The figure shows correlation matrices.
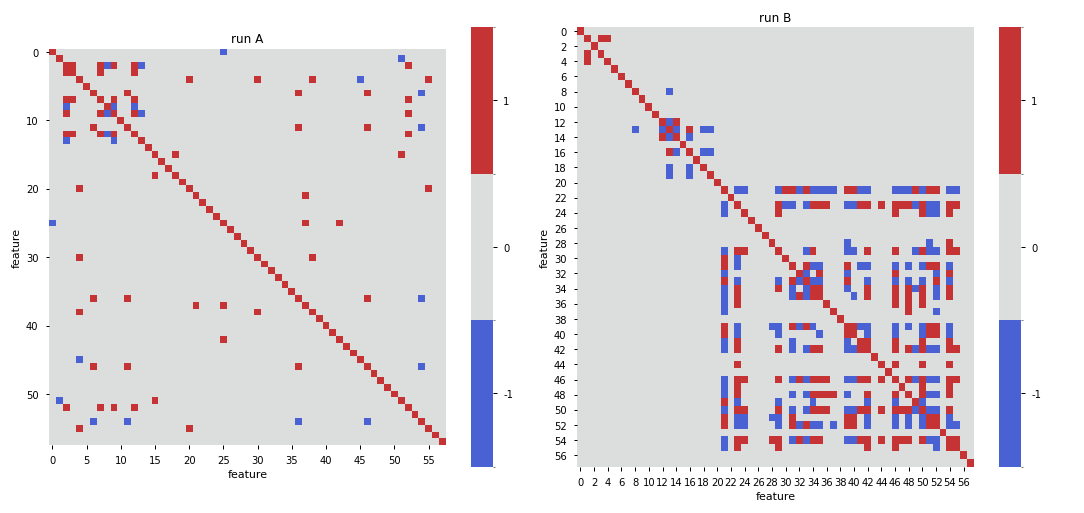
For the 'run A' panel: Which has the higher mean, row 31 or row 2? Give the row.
2
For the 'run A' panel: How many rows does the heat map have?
58
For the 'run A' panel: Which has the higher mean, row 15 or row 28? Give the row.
15
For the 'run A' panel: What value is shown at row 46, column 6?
1
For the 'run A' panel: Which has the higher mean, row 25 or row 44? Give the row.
25
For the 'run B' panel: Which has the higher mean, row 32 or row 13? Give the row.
32
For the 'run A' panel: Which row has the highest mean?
7
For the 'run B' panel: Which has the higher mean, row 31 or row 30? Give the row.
30
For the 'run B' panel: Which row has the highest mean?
54
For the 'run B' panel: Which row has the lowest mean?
21
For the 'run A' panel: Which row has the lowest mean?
54
